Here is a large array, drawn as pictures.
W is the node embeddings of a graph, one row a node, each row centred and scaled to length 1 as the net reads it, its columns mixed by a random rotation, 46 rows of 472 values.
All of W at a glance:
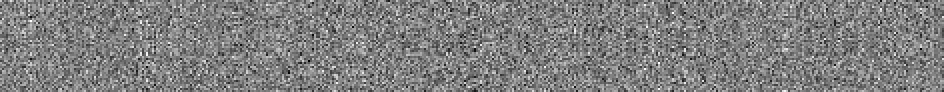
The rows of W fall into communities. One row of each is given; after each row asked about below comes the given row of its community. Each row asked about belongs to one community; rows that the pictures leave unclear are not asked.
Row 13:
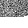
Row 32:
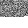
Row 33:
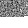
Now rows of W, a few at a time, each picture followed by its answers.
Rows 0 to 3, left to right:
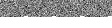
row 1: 33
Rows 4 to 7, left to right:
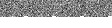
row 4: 32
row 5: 33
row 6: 13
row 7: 33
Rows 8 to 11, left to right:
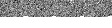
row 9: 32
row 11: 13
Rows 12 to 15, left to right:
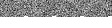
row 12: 32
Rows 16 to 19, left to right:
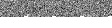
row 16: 13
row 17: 33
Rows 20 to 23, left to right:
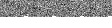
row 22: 32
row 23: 13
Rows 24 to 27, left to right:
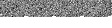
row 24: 33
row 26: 13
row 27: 13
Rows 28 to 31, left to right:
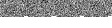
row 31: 33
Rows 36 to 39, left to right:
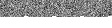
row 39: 13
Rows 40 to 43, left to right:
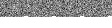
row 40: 13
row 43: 32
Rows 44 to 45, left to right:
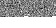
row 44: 33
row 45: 33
